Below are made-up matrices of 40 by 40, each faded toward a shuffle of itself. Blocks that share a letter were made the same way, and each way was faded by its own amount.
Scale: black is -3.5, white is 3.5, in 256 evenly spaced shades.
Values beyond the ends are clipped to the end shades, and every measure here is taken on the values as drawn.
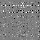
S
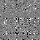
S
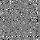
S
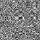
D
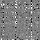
S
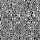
D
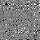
S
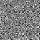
D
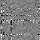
S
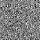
D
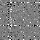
S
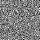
D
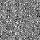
D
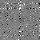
S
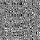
D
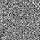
D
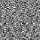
D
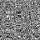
D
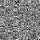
D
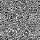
D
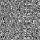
D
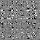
S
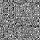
D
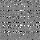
S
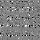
S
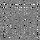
S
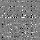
S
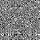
D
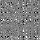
S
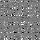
S
